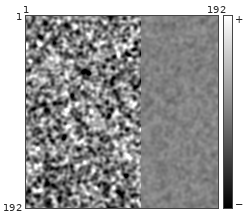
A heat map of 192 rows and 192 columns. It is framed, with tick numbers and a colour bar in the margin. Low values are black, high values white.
The field is mottled with small blotches. A vertical seam about 60% of the way across splits the table, and the right part is calmer. No regular stripes run through it. Neither half mirrors the other. There is no overall slope.
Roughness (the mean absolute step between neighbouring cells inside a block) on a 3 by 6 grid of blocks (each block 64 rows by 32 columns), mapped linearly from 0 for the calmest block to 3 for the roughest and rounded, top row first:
3 3 3 2 0 0
3 3 3 2 0 0
3 3 3 2 0 0
